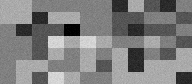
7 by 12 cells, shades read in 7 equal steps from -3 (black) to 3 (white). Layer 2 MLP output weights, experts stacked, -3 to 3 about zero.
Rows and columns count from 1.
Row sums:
-2 -1 -12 5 0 4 5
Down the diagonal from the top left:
1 1 -1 2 0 1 0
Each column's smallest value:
0 -2 -2 -1 -3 0 -1 -2 -2 -1 -2 -2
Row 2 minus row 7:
1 0 -1 -1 0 0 0 -2 -2 -1 -1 1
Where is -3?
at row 3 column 5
